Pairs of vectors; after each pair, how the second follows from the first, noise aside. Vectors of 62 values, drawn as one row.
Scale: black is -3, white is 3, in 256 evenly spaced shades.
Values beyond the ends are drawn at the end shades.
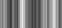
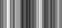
reversed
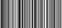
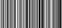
reversed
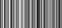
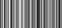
copied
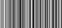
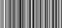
copied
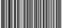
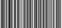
copied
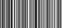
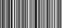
copied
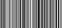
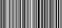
copied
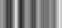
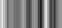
reversed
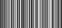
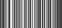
reversed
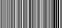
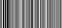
reversed
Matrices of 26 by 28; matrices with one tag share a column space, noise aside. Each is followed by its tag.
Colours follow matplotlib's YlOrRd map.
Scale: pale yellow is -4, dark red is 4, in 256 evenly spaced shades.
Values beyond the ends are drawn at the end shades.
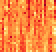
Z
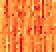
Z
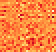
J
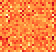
J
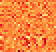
J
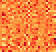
J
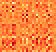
J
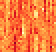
Z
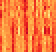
Z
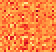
J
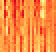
Z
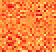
J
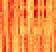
Z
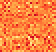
J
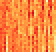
Z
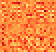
J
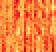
Z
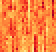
Z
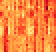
Z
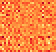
J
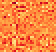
J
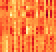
Z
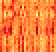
Z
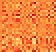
J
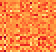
J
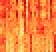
Z
